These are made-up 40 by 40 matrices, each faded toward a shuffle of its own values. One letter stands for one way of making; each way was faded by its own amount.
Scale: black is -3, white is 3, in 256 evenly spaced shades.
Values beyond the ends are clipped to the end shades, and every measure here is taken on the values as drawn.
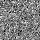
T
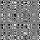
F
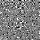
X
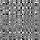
F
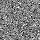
T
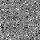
X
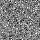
T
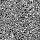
T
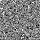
T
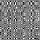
F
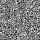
T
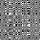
F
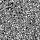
T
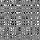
F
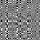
F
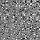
X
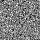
T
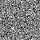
T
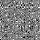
X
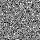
T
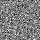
T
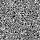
T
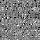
X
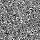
T
